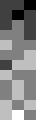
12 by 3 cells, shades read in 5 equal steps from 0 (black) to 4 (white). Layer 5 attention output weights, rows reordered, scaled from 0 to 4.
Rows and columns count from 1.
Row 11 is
3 2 3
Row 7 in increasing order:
1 3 3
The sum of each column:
24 26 22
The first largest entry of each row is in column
1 1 2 1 1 3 2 1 2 2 1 2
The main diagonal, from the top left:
1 0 1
